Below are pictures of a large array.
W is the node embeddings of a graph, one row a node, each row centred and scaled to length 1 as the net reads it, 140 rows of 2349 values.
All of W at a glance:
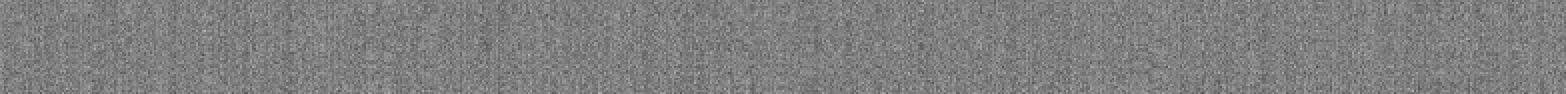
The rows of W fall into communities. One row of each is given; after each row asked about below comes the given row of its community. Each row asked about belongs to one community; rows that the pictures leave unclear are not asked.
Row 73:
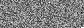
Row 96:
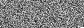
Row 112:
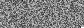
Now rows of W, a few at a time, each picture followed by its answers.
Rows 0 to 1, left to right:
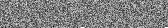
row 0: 96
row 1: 96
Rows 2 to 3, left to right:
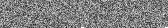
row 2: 112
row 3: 112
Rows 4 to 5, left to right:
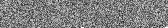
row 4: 73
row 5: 112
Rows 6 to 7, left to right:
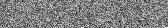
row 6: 96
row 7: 96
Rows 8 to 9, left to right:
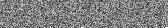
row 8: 112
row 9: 96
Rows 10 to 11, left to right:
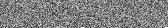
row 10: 96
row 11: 73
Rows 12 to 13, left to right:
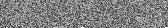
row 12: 96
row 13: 73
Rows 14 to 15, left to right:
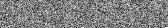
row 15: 96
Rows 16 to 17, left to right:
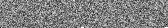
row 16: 112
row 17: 96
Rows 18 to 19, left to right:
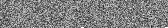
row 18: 96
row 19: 96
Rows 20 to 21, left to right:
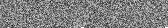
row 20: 73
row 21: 112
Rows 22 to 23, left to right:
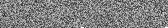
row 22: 73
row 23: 112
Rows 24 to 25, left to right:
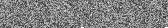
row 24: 112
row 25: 96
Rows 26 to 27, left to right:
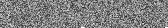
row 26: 112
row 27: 112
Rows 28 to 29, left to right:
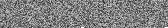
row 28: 112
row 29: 96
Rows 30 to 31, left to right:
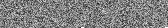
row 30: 73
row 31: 112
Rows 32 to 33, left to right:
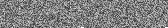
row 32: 112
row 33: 73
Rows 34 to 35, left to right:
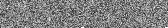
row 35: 73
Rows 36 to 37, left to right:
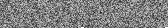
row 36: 96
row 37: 73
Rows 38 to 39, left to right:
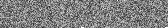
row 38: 73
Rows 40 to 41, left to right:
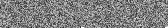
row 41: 112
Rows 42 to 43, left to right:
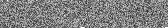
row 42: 73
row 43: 96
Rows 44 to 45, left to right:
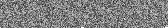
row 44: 112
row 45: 112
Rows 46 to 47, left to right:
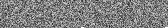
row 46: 73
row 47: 112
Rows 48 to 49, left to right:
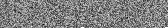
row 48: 96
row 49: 73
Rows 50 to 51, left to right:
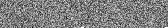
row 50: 112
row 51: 96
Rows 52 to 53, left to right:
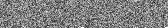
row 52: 96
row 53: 73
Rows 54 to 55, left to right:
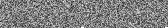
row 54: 112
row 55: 112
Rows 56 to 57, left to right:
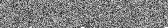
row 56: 73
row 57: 73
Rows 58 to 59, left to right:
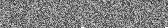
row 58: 112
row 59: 112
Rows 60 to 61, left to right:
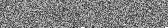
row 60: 96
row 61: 112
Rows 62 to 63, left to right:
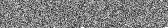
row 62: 96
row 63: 73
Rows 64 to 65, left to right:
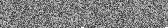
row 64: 112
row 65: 112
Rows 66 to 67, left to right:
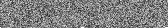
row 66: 73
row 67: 73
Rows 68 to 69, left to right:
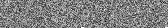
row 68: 73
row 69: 112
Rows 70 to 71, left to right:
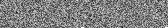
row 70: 73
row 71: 112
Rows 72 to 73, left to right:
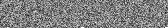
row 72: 73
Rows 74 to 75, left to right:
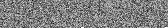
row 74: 73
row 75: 96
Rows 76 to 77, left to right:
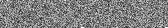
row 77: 73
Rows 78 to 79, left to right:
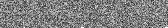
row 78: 112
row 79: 112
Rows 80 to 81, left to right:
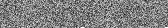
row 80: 96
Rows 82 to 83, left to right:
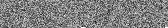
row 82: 73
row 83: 112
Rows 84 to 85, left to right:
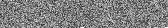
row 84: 96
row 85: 96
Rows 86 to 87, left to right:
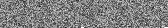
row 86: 112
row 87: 96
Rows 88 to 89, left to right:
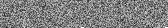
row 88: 73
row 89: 73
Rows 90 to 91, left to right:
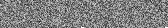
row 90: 73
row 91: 112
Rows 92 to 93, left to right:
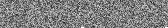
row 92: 112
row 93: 112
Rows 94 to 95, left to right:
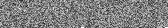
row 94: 112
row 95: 73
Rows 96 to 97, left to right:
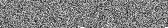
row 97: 73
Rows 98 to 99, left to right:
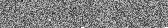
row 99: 96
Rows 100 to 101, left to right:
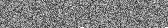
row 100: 96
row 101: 96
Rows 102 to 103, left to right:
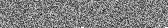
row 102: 112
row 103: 73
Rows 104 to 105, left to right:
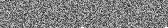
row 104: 112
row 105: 112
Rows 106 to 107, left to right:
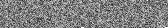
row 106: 73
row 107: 73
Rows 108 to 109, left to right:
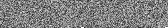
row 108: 73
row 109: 73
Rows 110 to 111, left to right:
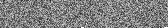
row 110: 73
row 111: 96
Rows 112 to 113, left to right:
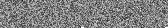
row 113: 73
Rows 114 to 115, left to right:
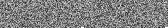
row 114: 112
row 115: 112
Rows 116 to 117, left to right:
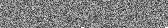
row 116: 73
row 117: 112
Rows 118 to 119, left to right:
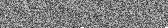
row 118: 96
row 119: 112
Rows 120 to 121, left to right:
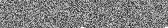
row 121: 112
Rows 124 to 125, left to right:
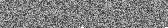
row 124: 112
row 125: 96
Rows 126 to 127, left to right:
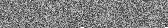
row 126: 96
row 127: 96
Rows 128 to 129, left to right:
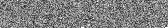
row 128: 112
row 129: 96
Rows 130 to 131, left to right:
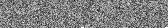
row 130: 112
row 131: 96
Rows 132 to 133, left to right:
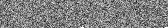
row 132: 96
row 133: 96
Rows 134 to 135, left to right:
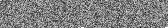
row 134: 96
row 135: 112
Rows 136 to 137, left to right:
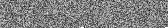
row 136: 112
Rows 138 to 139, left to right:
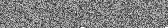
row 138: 96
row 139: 112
